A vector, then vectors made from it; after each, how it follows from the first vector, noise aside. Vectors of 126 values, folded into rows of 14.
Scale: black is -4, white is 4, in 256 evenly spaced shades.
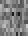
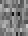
copied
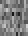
copied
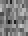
reversed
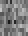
reversed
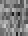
copied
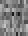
copied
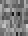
copied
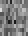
reversed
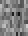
copied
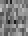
reversed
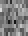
reversed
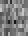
reversed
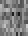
copied
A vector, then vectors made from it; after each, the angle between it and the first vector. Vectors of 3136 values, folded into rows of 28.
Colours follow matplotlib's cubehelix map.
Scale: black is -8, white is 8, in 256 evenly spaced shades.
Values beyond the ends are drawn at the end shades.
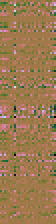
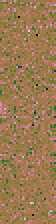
partly aligned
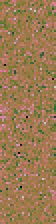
partly aligned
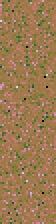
orthogonal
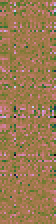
nearly parallel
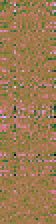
nearly parallel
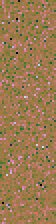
orthogonal
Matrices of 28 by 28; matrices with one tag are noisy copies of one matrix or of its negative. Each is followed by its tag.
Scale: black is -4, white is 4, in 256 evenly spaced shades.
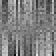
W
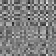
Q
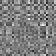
Q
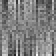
W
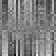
W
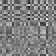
Q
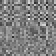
Q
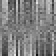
W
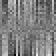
W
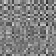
Q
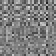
Q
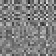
Q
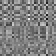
Q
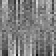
W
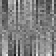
W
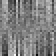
W
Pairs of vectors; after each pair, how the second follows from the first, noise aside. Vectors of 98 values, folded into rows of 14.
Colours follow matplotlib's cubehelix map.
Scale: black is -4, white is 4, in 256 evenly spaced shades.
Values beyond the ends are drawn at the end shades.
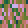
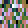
scaled up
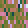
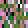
scaled up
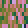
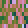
copied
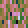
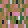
copied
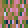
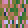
negated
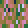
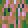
sign-scrambled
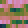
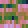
reversed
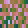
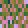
negated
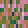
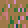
partly zeroed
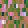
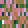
sign-scrambled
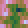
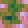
reversed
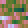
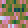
copied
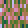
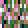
scaled up
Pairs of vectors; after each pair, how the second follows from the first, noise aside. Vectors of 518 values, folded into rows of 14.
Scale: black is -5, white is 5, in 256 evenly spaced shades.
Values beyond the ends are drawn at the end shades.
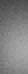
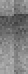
wrapped around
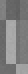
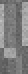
wrapped around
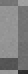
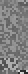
sign-scrambled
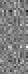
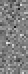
shuffled
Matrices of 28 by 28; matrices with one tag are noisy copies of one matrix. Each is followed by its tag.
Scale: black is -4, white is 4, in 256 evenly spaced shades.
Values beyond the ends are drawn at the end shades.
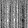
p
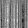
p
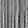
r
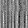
r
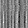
r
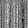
p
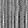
r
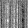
p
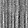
r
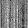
p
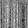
p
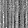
r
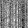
p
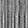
r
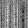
p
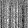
p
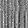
r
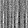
r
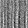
r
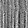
r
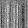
p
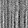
r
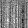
p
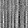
r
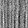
r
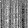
p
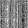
p
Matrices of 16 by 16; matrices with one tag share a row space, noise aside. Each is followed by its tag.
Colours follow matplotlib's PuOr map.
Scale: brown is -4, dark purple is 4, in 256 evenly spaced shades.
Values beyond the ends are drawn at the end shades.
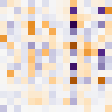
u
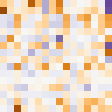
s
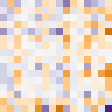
s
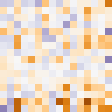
s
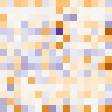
s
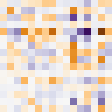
u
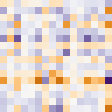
s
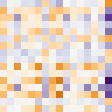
s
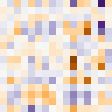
u
